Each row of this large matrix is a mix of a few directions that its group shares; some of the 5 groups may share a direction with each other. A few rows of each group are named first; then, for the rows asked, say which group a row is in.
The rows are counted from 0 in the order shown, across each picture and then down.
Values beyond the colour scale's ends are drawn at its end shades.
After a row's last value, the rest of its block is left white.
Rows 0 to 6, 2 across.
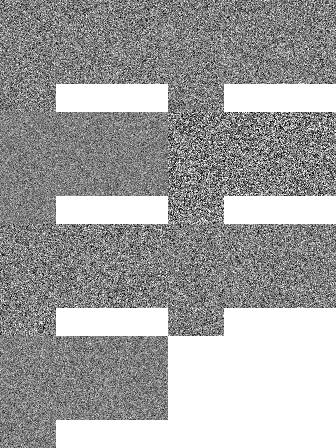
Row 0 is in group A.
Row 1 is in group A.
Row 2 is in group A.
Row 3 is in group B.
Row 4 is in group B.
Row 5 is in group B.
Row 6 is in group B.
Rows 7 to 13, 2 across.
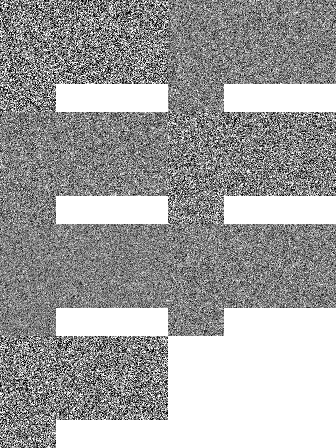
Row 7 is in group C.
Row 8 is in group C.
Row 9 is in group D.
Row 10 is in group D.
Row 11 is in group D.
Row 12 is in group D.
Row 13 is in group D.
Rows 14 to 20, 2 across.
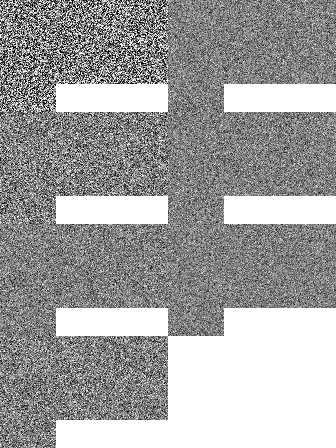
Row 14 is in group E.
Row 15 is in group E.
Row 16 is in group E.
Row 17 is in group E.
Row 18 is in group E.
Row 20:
D
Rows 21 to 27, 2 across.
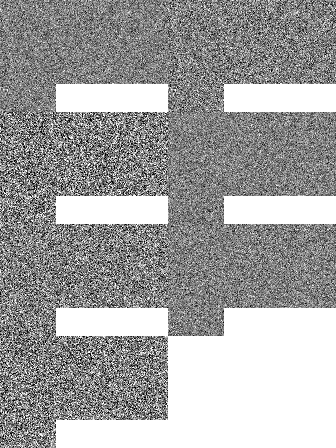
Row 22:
C
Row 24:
B
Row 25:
E
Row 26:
B
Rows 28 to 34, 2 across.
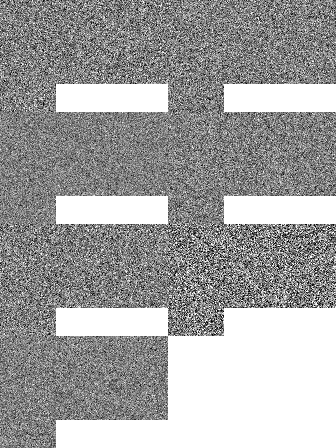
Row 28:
B
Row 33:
A
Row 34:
A
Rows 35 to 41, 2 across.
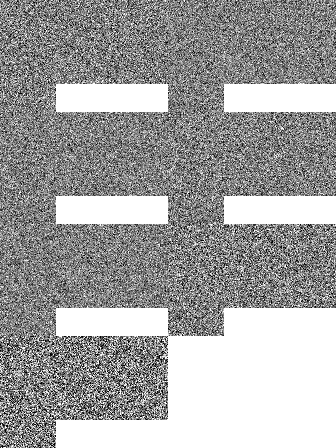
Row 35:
A
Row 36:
A
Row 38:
B
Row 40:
B
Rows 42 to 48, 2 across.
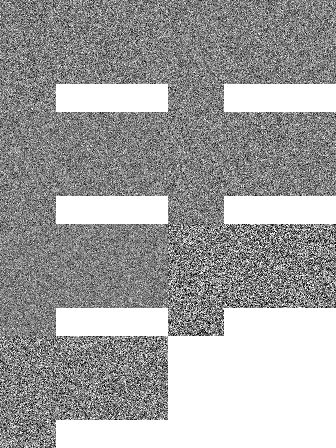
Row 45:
C
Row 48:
A
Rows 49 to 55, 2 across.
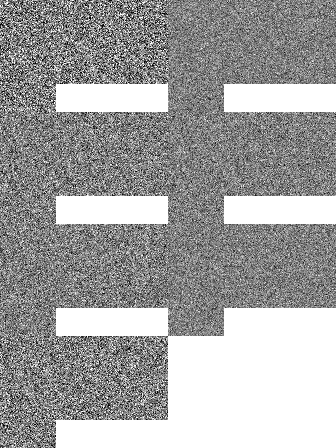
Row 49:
E
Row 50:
A
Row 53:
D
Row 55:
C
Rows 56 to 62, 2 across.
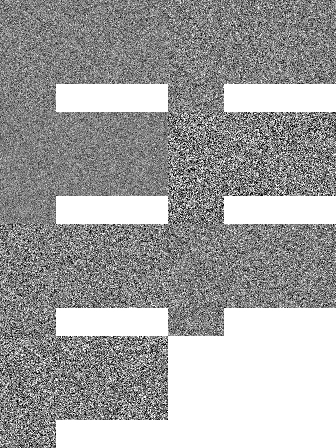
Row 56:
A
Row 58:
D
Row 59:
A
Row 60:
B
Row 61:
D
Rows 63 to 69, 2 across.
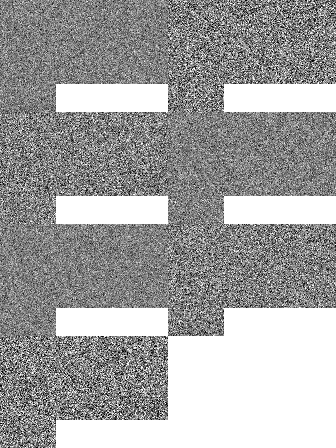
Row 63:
E
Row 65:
D
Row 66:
C
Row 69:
D
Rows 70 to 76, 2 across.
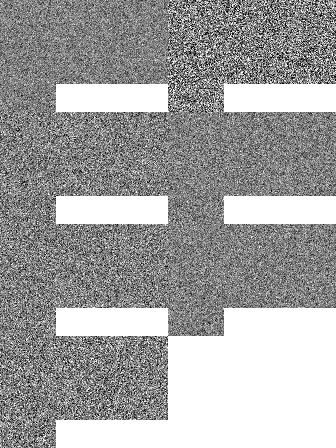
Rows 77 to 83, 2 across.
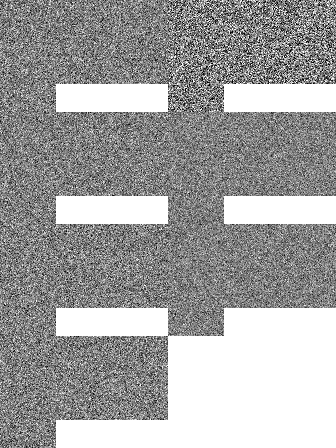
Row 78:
E
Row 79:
C
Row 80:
B
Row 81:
B
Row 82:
C
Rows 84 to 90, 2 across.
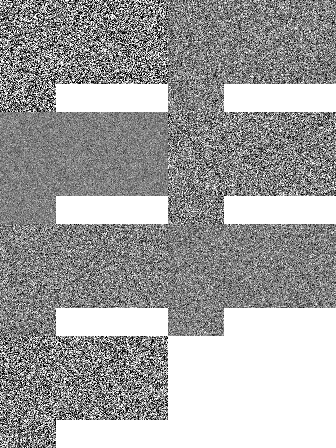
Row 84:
E
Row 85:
D
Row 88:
A
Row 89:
A
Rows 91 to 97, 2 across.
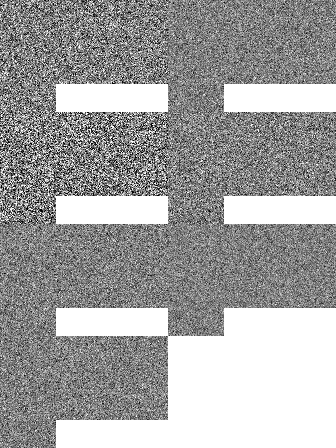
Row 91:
C
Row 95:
B
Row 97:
D
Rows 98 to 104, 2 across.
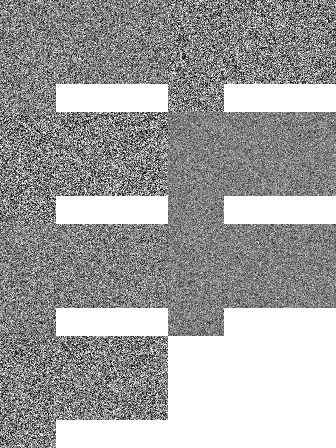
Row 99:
C
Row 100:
A
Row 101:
A
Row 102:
A
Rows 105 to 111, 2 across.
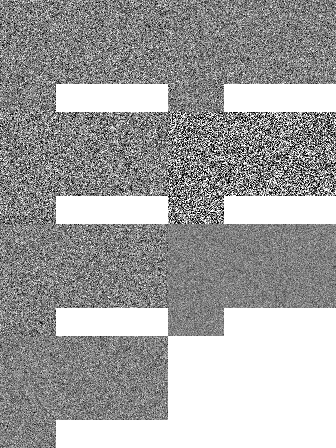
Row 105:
E
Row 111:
C
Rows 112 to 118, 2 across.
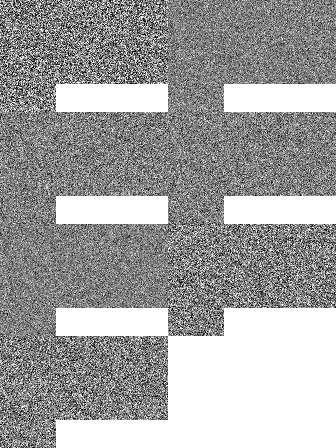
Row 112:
A
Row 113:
A
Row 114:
D
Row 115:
C
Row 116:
C
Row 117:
E
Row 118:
D
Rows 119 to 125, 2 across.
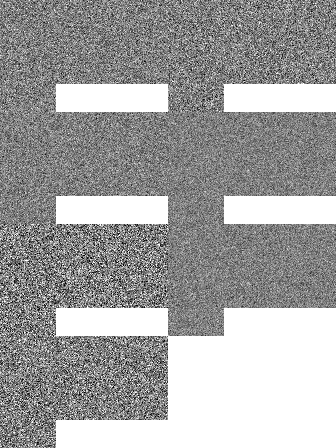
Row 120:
B
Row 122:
D
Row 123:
C
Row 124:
D
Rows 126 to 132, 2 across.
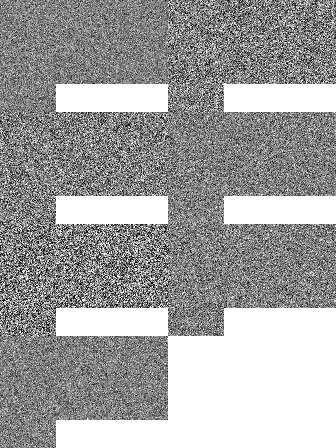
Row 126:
A
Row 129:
A
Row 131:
D
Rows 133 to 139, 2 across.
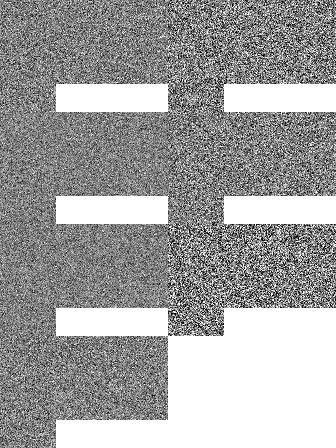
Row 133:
B
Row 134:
D
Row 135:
B
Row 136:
A
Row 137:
D
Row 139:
A
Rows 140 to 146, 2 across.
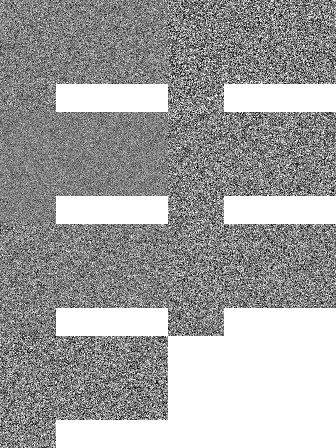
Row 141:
A
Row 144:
E
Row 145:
B
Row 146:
E
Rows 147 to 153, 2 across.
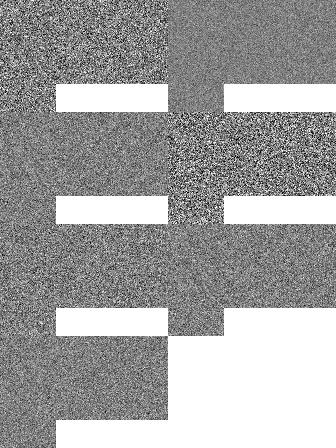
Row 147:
C
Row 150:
A
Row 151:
B
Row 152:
C
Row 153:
D
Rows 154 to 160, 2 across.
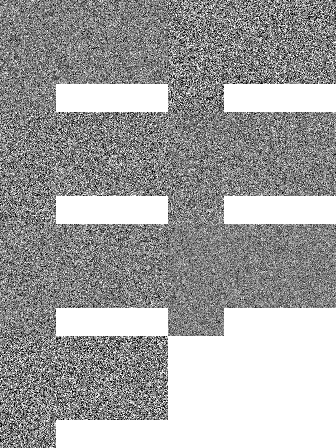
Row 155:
A
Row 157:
A
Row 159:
C
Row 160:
B
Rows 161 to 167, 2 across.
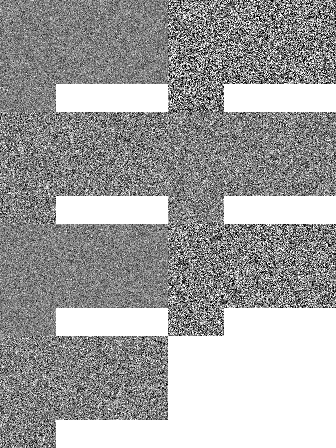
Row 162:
A
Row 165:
B
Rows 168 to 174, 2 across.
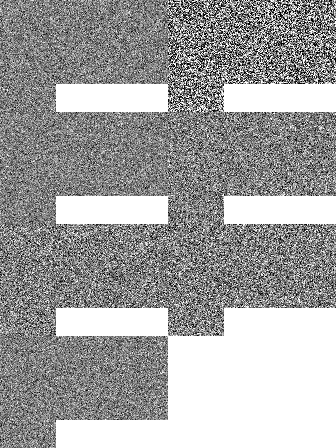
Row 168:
C
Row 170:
E
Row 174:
B
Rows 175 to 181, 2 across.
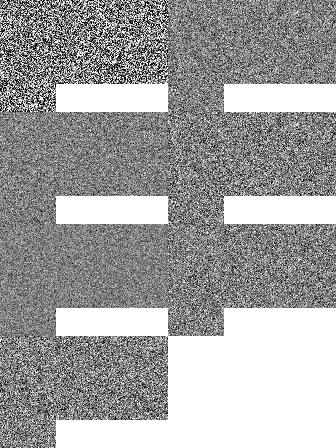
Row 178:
C
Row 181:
D
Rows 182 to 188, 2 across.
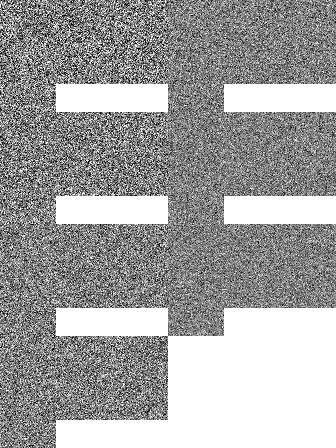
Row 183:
B
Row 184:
A
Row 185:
D
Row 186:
C
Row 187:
E
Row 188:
E
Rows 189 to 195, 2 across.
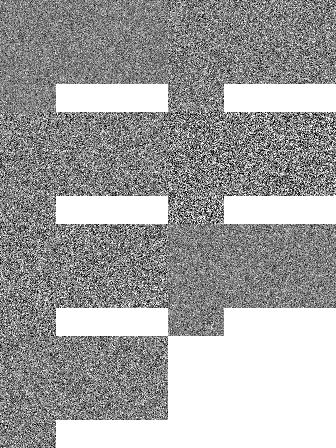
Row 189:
D
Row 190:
E
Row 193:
D
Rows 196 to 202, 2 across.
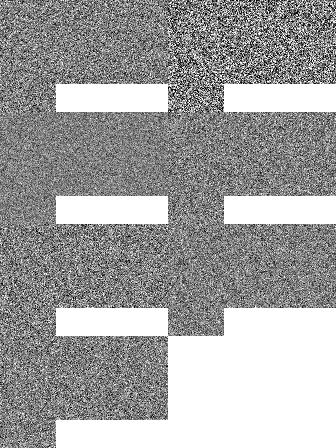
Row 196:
E
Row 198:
B
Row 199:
E
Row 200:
C
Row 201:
C
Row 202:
E
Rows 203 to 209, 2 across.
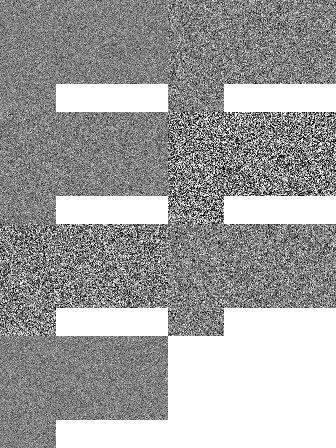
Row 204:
C
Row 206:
A
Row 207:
E
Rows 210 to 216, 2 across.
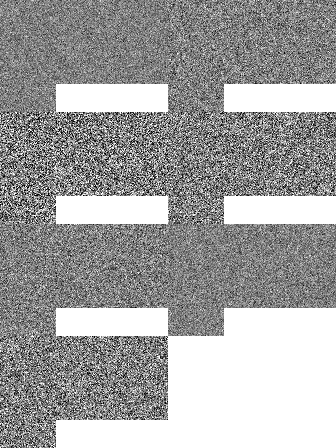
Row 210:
C
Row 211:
C
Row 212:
A
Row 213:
E
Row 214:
A
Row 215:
D
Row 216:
C
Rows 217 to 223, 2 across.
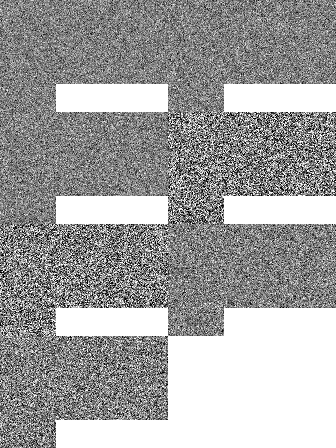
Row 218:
C
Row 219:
E
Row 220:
E
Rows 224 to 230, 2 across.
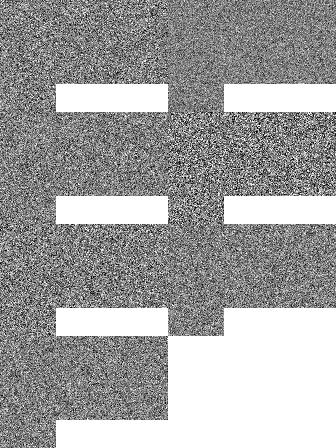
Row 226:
D
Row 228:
E
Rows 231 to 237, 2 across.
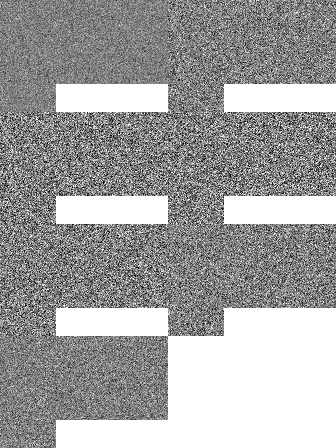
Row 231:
D
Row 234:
E
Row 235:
E
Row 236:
B
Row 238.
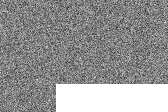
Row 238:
D
